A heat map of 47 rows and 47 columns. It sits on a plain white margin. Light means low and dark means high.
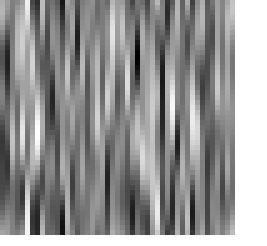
Ninth with the highest average: bottom left. Grain: streaks running down. Histogram: bell-shaped. Slope: none.
